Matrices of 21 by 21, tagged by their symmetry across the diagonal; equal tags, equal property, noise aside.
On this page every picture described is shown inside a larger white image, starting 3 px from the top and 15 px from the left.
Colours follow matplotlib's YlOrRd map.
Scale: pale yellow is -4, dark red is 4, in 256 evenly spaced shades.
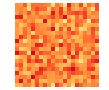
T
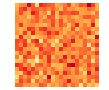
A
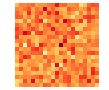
A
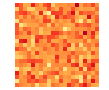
A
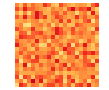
T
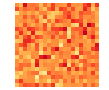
T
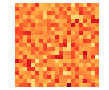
T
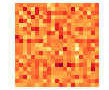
T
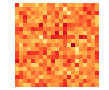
A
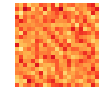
T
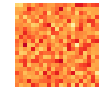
A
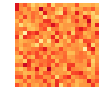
A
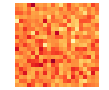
T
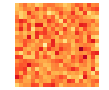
A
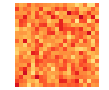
A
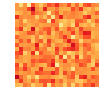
A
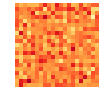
T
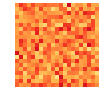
T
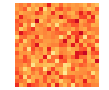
T
